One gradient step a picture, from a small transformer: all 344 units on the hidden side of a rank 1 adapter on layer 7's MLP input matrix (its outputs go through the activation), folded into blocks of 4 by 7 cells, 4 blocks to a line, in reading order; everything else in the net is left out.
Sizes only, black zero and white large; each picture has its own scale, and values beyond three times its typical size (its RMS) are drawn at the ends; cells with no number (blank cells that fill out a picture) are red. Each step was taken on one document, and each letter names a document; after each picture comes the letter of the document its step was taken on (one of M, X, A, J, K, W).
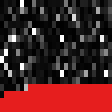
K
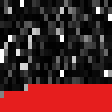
K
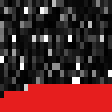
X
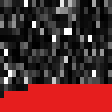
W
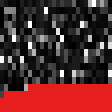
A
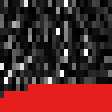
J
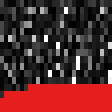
X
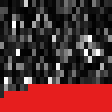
J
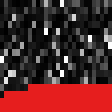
W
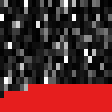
J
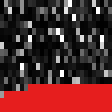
K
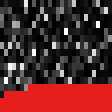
J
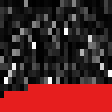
W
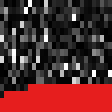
X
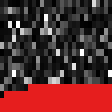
W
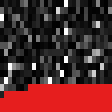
J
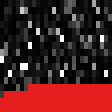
K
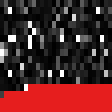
K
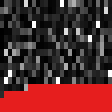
W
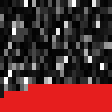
J
